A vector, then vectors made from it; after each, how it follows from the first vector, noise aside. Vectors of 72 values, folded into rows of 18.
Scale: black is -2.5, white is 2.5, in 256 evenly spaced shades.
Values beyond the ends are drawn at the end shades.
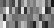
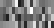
wrapped around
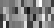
wrapped around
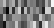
negated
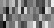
negated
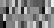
negated
